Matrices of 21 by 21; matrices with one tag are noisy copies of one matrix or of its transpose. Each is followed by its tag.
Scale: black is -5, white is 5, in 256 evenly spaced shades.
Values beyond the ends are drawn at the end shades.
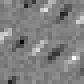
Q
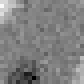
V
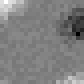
V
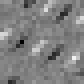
Q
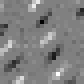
Q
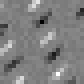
Q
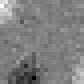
V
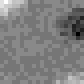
V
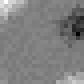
V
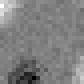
V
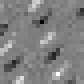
Q
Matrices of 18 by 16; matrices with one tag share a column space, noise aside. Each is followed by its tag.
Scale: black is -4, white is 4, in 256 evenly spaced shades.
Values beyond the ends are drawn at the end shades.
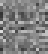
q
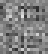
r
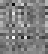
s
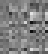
q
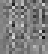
s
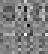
r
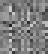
q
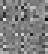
r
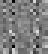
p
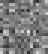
p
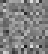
p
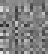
q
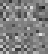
r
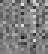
s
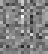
s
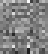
p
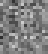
s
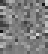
s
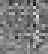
s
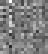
s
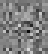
q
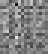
s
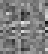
q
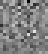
s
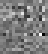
r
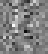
s
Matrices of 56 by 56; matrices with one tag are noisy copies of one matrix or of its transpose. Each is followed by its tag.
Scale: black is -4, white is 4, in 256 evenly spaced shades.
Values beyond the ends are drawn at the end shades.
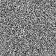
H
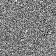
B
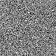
H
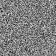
B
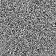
H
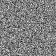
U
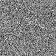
H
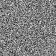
B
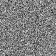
B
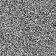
H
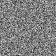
U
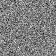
B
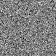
U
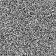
H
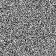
B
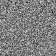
B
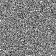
B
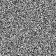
U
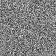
H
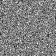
U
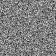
U
